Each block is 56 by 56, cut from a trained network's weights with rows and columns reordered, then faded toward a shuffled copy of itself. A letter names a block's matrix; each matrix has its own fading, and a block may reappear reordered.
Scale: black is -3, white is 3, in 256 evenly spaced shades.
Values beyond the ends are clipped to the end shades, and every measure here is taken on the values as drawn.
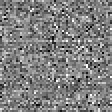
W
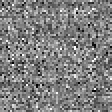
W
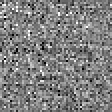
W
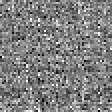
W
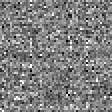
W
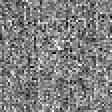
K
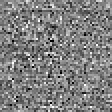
W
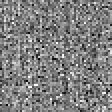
K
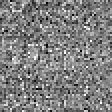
W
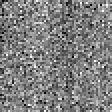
K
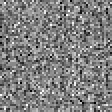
K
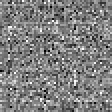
W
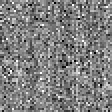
K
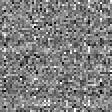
W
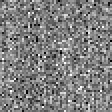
K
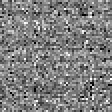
W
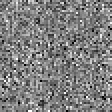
K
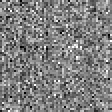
K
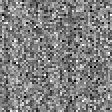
K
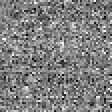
W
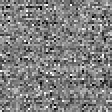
W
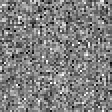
K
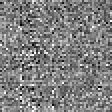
W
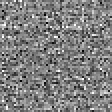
W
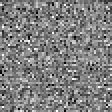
W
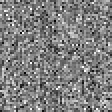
K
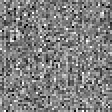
K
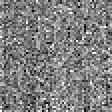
K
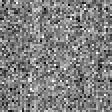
K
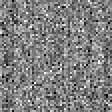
K
